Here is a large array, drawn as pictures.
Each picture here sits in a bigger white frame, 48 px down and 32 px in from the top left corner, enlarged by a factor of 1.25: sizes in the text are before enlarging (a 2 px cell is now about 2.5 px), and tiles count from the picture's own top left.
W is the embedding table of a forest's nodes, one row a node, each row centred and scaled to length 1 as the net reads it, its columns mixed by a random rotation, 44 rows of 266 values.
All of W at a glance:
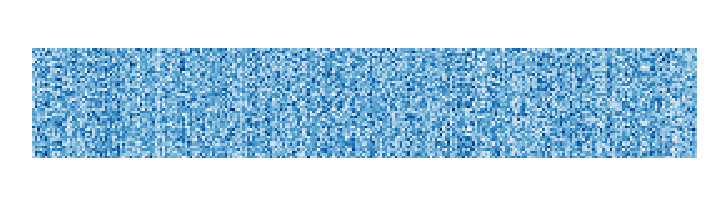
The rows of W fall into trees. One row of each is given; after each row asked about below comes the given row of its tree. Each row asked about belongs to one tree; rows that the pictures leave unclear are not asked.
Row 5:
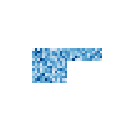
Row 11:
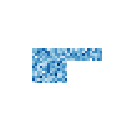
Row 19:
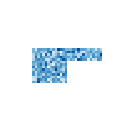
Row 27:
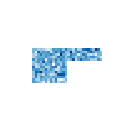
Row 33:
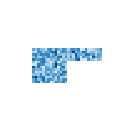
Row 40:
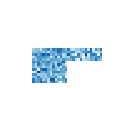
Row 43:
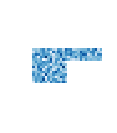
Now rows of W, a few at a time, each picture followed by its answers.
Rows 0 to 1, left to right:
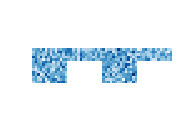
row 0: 43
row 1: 33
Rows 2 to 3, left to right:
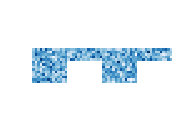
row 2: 5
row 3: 27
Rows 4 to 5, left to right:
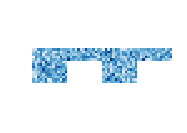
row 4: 19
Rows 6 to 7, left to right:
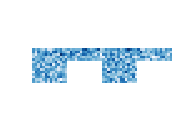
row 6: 27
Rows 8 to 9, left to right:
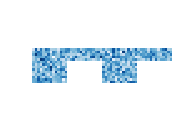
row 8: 5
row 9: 43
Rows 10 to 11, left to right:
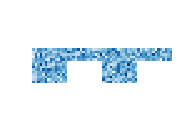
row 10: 19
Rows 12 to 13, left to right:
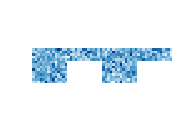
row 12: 40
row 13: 27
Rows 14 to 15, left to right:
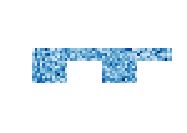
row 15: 40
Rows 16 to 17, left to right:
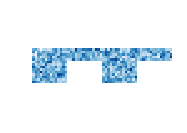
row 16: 27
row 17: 5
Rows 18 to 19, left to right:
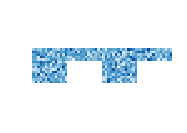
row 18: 43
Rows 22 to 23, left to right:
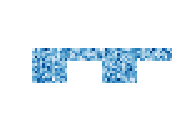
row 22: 5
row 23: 5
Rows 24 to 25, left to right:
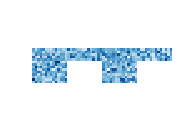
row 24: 11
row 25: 40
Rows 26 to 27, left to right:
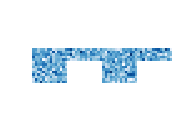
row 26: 43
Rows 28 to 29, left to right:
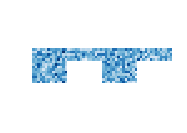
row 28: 33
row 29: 40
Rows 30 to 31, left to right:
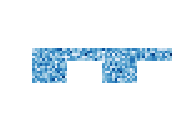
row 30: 40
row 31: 19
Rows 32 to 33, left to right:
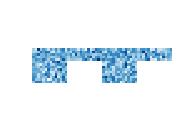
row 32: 11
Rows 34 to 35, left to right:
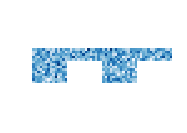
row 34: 11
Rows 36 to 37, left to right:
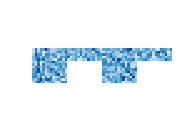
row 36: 5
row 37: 40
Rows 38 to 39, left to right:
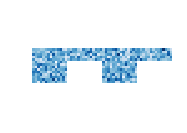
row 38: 40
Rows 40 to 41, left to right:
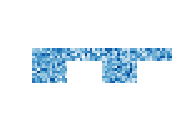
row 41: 5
